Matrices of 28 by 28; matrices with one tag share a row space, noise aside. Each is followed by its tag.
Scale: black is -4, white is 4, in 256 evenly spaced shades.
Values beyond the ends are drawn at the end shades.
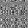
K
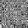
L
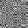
L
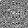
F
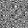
K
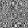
K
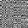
L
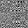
F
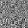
K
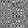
F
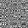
L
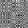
F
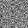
K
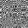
L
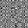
K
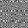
K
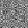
K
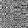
L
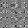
K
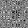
F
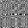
K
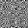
K
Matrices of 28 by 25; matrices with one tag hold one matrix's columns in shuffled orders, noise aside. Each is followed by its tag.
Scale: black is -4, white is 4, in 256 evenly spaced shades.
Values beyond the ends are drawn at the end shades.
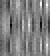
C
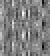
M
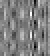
M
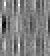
C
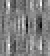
C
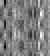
M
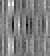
C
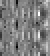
M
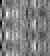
M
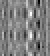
M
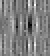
C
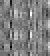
M
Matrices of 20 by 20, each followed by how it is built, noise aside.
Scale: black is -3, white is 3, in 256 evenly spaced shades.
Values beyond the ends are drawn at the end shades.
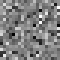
noise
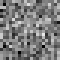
noise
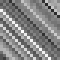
Toeplitz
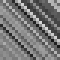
Toeplitz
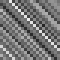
Toeplitz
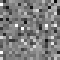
noise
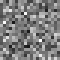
noise
